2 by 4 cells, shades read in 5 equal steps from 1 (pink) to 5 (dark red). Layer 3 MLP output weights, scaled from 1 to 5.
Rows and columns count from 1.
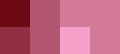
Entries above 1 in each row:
4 3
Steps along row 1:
down down same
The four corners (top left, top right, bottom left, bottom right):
5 2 4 2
